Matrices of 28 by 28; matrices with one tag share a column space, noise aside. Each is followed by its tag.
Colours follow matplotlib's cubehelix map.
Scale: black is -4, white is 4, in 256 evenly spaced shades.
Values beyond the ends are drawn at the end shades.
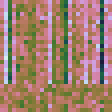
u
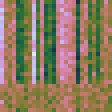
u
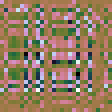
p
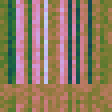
u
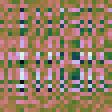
p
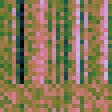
u
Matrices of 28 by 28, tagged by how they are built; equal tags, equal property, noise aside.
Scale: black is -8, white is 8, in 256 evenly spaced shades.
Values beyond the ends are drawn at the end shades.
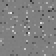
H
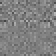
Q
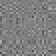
Q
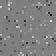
H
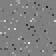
H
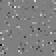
H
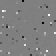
H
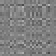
Q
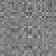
Q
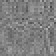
Q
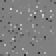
H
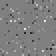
H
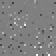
H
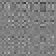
Q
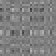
Q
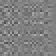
Q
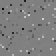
H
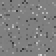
H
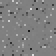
H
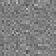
Q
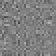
Q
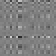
Q
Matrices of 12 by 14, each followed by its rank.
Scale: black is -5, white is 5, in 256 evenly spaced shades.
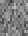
full rank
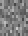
full rank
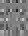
two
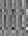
two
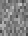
full rank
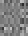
two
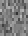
full rank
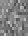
full rank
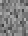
full rank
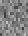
full rank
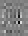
two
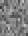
full rank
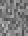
full rank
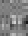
two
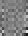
two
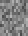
full rank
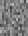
full rank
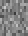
full rank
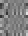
two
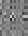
two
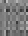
two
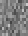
full rank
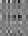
two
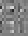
two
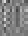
two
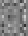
two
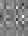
two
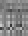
two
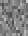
full rank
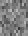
full rank
